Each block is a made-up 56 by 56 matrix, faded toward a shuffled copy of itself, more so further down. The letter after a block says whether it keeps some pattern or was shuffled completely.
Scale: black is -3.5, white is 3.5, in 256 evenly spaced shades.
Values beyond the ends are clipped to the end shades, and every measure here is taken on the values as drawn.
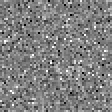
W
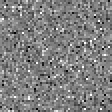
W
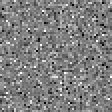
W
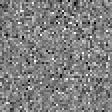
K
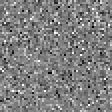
K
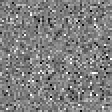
K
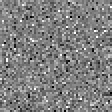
K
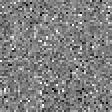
K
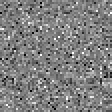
K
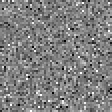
W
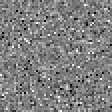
W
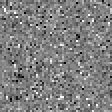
K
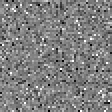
W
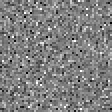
W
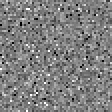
W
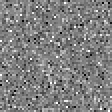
W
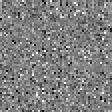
K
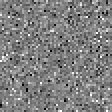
K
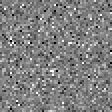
K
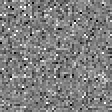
K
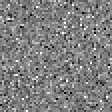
W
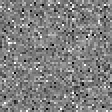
K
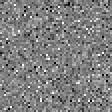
K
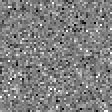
W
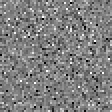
W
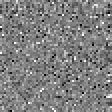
K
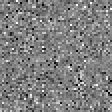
K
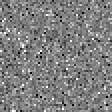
W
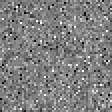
W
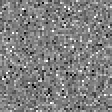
W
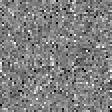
K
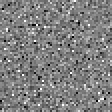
W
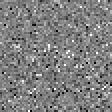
K
